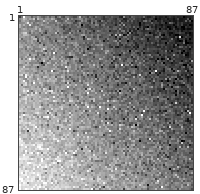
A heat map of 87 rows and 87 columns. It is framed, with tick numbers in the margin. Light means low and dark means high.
The histogram is bell-shaped. There is an overall slope up to the top right. The top right is the ninth with the highest average. Overall the values sit about 50% of the way up the scale. Fine speckle covers the field.
